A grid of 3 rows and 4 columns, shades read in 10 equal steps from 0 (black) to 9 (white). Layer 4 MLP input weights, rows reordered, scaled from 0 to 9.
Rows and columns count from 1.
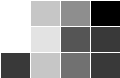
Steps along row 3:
up down down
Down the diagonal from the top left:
9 8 4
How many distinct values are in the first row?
4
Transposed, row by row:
9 9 2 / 7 8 7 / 5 3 4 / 0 2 2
